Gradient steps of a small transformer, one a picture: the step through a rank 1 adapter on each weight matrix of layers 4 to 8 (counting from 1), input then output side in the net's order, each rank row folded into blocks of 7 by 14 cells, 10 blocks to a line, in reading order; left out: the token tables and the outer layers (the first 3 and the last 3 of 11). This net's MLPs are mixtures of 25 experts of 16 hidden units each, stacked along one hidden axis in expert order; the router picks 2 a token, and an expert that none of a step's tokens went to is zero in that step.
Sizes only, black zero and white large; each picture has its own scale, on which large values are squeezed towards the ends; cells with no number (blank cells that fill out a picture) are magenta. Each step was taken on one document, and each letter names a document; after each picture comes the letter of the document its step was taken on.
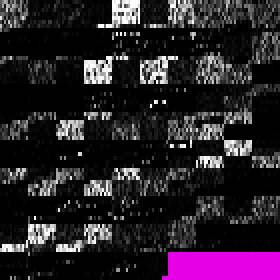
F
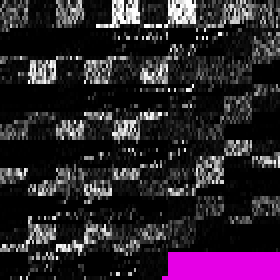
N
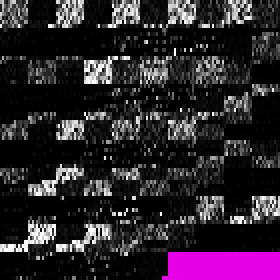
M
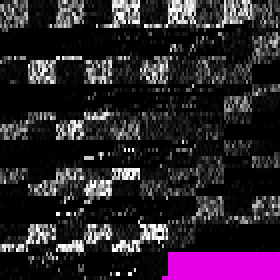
N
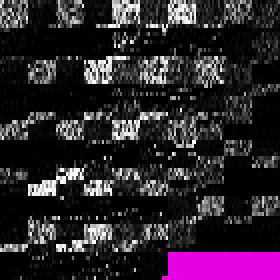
M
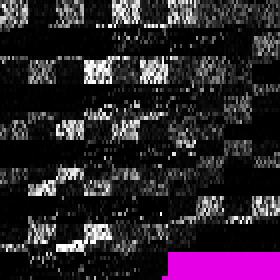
M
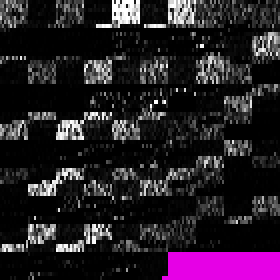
F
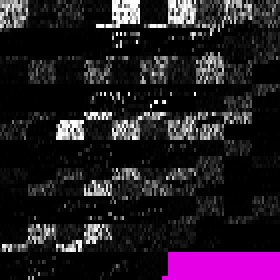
F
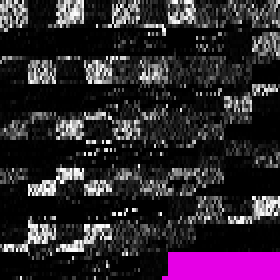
M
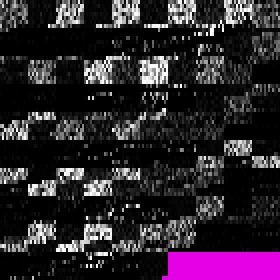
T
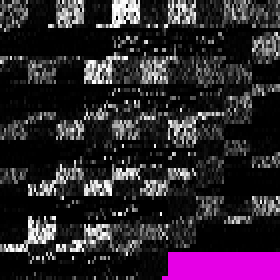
M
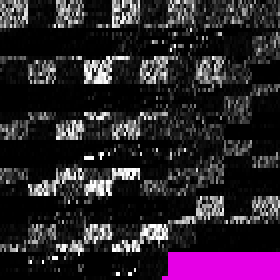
N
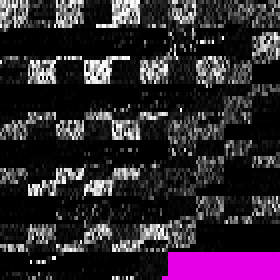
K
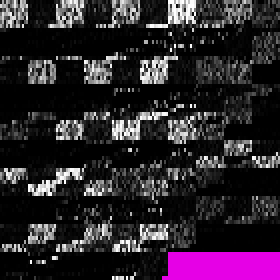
K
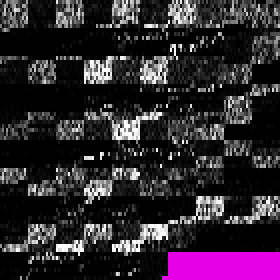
N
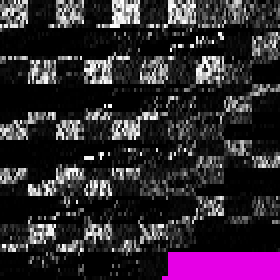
N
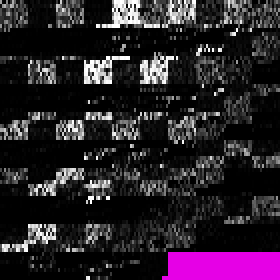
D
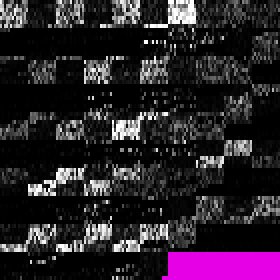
K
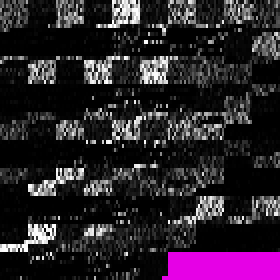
M
